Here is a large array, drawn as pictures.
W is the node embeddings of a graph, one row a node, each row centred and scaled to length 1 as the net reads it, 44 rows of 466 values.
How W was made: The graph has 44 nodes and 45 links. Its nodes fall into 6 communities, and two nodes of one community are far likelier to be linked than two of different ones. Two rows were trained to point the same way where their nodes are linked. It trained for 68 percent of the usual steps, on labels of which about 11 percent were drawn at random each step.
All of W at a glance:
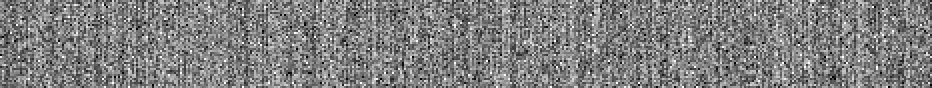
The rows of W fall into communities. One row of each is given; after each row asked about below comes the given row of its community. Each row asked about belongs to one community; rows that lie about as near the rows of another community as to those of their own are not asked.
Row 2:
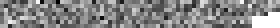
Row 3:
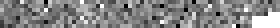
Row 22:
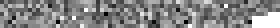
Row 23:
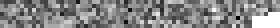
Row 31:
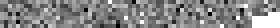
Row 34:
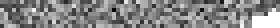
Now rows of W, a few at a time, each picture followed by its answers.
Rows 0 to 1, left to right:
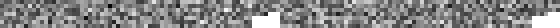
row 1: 34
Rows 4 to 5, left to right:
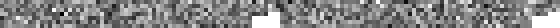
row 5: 31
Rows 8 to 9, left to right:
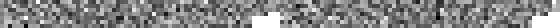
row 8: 2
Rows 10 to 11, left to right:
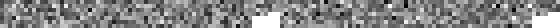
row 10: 23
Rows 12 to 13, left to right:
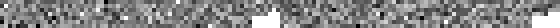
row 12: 23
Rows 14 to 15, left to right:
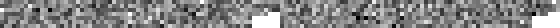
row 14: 22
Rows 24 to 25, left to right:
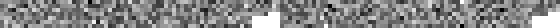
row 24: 2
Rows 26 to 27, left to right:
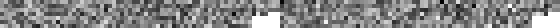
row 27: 34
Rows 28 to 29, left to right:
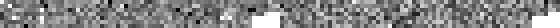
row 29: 34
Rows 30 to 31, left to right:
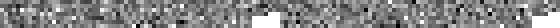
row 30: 34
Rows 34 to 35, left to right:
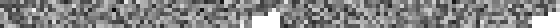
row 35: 3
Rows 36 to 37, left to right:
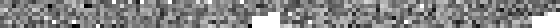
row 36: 3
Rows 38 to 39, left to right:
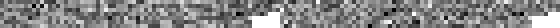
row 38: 22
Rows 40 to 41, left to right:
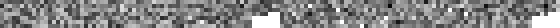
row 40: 22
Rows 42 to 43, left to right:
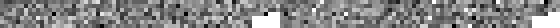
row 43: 31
